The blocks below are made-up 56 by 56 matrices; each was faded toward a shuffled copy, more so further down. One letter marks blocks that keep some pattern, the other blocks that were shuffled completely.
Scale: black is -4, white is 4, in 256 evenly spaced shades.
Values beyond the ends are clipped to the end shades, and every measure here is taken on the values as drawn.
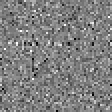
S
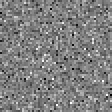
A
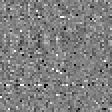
S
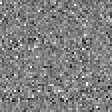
S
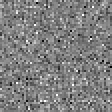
S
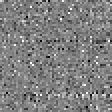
S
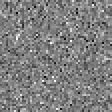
A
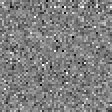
S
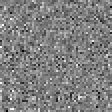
S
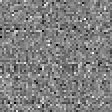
S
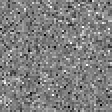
A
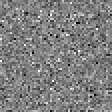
S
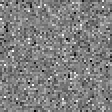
A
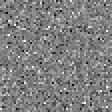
A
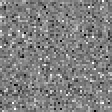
S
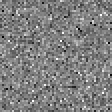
A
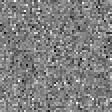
S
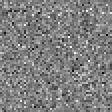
S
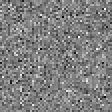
S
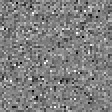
S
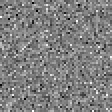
A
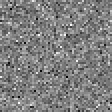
A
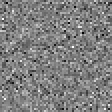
S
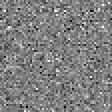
S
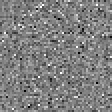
S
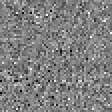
S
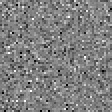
A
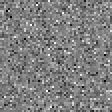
A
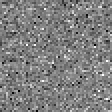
S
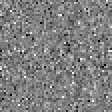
S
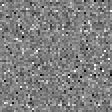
S
